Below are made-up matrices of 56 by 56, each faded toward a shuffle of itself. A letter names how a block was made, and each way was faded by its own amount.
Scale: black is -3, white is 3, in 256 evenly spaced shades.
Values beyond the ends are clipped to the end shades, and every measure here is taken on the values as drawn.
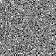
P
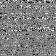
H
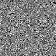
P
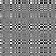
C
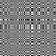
C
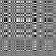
C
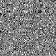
P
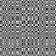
C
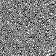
P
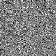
P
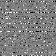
H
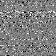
H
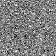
P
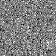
P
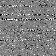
H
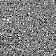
P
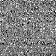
P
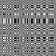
C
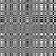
C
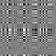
C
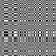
C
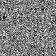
P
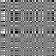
C
